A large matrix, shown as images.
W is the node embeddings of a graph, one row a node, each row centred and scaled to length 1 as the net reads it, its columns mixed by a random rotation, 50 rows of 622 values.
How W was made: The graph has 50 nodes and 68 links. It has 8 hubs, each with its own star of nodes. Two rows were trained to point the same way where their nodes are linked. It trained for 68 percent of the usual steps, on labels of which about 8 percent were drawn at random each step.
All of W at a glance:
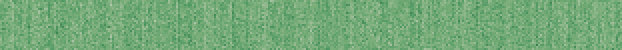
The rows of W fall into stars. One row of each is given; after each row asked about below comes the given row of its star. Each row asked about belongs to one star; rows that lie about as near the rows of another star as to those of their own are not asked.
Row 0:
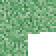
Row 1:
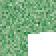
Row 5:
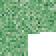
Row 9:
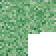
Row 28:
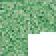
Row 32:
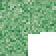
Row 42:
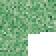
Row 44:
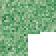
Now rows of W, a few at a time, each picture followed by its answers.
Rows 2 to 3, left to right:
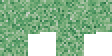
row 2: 0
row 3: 9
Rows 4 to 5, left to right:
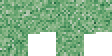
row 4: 44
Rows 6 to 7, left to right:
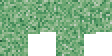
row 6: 9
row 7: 42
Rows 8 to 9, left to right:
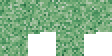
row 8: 32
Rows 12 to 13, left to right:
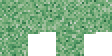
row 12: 5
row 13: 5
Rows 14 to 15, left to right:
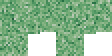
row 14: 1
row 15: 28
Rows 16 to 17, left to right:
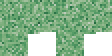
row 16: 5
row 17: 32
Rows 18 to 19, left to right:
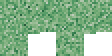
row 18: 42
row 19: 9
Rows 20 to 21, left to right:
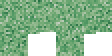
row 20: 5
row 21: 0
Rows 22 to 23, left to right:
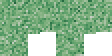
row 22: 1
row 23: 1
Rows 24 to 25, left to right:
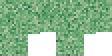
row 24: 1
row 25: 9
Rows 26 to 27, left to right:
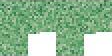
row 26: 42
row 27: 42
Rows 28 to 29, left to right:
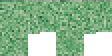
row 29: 1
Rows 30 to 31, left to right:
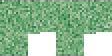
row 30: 0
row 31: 9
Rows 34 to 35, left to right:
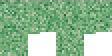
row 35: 0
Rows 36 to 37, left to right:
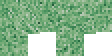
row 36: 5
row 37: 44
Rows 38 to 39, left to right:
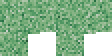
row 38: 44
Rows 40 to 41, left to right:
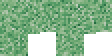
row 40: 44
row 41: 1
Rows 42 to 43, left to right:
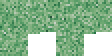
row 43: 9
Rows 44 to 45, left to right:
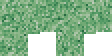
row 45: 44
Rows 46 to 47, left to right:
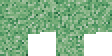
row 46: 32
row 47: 5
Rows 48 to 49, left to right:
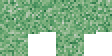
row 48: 0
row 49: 28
